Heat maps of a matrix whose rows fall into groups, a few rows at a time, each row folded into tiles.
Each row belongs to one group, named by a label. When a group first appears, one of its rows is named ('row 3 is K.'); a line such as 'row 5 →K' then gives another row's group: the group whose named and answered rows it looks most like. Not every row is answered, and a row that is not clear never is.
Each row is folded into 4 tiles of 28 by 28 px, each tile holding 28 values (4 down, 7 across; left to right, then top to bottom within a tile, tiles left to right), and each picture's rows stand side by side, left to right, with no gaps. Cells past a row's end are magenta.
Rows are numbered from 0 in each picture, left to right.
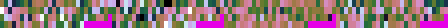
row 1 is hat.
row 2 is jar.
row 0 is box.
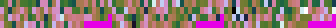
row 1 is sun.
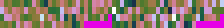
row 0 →box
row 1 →box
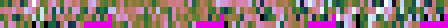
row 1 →box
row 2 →sun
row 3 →sun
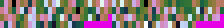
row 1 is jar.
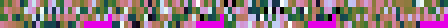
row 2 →jar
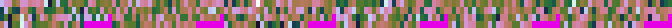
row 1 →hat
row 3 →sun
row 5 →hat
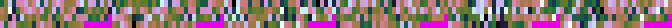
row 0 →box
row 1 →sun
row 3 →hat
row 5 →sun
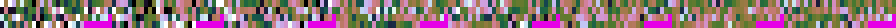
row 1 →box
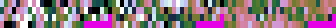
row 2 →jar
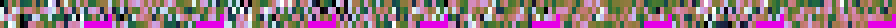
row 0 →sun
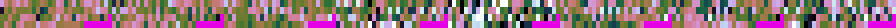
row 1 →jar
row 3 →jar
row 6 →jar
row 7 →sun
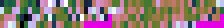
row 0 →sun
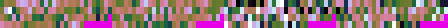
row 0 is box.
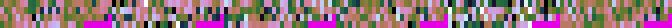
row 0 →jar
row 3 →box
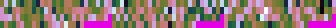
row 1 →box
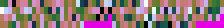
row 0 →box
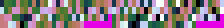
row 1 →sun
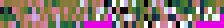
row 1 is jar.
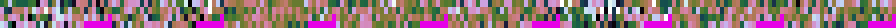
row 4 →box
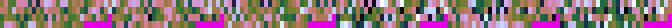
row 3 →sun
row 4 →jar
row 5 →hat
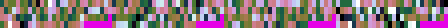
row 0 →sun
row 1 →sun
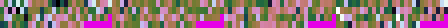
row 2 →sun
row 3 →box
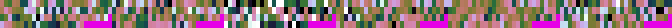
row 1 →hat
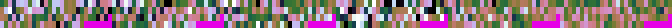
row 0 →box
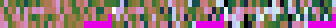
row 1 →box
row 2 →sun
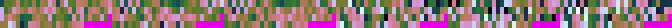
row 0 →sun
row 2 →hat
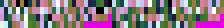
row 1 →hat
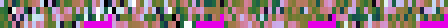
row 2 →jar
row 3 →sun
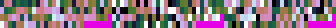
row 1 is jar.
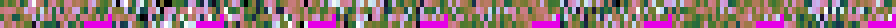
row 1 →hat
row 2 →box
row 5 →hat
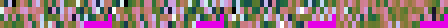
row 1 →box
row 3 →box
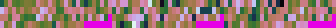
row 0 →sun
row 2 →hat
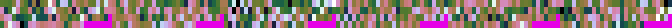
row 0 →sun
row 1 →hat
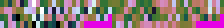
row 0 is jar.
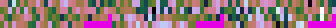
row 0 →hat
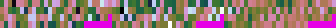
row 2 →hat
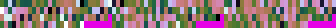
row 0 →box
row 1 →jar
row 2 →box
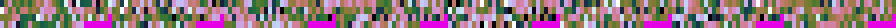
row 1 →hat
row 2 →jar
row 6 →sun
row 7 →sun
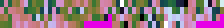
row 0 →jar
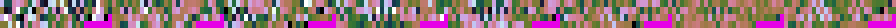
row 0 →sun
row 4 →jar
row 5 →box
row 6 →jar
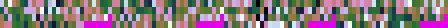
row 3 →hat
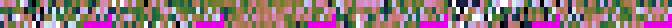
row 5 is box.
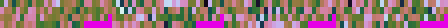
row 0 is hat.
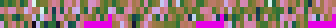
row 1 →sun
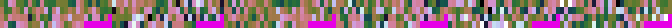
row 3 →hat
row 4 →jar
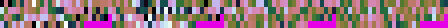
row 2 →box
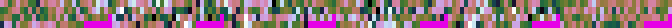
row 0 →sun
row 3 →jar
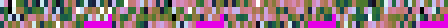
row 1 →hat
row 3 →sun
